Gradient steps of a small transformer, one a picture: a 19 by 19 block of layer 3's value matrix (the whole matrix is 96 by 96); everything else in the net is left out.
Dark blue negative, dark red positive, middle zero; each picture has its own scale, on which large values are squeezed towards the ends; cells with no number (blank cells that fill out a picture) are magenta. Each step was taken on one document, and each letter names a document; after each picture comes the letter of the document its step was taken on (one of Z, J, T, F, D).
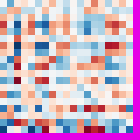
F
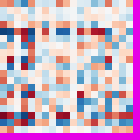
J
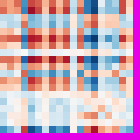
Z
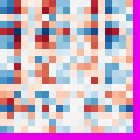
F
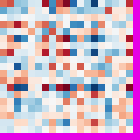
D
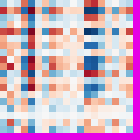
Z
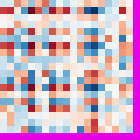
Z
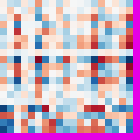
F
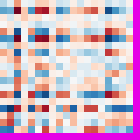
F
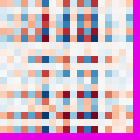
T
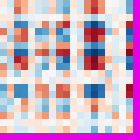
D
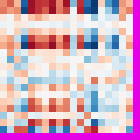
Z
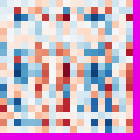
D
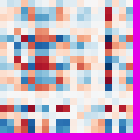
J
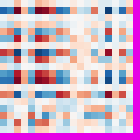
F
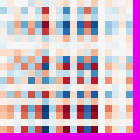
T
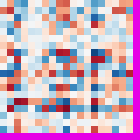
D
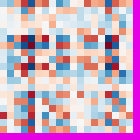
J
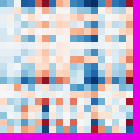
D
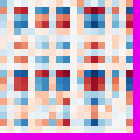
D
